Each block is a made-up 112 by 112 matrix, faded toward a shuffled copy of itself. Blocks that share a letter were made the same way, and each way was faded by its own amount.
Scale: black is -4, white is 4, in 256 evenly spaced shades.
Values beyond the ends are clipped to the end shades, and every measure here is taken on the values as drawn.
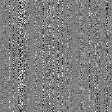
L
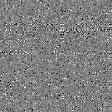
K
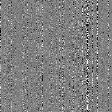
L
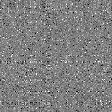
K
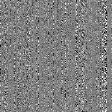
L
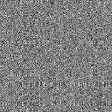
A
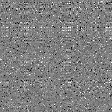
K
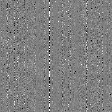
L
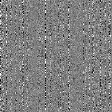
L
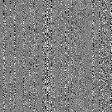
L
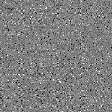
K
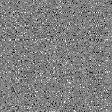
K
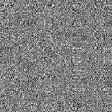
A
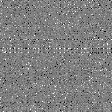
K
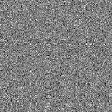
A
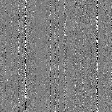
L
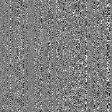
L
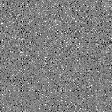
K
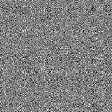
A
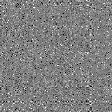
K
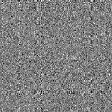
A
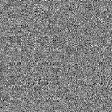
A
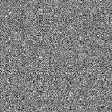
A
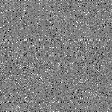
K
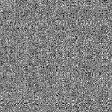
A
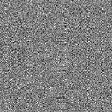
A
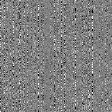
L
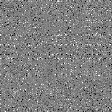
K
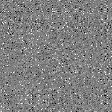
K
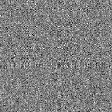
A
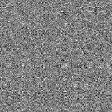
A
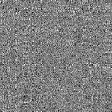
A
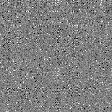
K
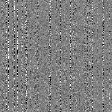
L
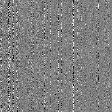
L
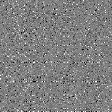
K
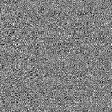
A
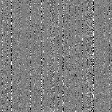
L
